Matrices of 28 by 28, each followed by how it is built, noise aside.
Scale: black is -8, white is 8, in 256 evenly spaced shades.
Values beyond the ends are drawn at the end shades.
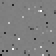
sparse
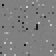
sparse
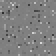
sparse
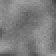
smooth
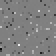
sparse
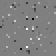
sparse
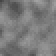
smooth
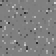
sparse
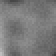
smooth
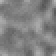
smooth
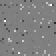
sparse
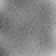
smooth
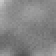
smooth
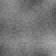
smooth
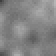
smooth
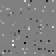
sparse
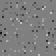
sparse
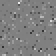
sparse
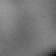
smooth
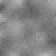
smooth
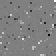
sparse
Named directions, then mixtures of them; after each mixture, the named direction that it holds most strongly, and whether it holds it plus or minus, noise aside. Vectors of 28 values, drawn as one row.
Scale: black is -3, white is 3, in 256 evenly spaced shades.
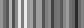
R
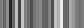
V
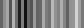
R, minus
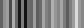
R, minus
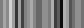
V, minus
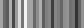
R, plus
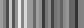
R, plus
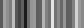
R, minus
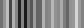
R, minus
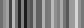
R, minus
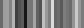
R, minus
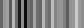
R, minus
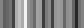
R, plus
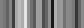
R, plus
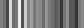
R, plus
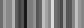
R, minus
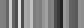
V, minus
